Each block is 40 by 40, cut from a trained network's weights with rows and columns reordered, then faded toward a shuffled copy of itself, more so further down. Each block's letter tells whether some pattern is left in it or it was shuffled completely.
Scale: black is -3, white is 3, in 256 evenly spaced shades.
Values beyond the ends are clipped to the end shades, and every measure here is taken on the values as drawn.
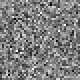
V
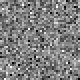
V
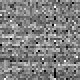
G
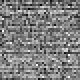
G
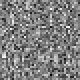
G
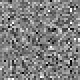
G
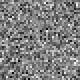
V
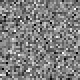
V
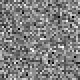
V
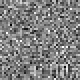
G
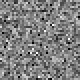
V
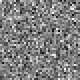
V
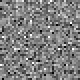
V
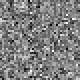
G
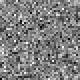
V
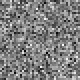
V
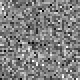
V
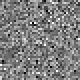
V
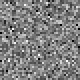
V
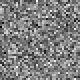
V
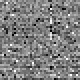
G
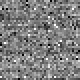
G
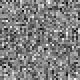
G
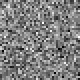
V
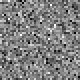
V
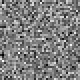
V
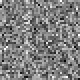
G
